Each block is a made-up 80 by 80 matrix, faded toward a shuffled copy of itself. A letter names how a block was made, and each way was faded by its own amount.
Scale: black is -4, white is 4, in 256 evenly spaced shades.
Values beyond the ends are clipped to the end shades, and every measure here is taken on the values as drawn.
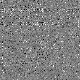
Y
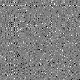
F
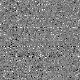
Y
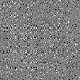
F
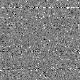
Y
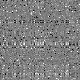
F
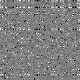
F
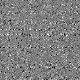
Y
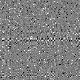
F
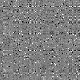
F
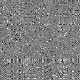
F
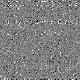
Y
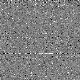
Y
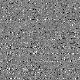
Y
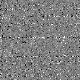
Y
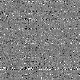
Y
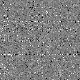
Y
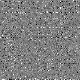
Y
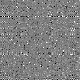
F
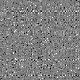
F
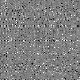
F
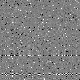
F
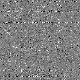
Y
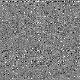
Y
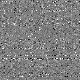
Y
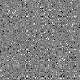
F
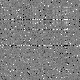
F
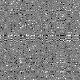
F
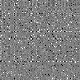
F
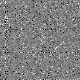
Y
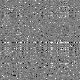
F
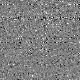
Y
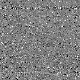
Y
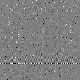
F
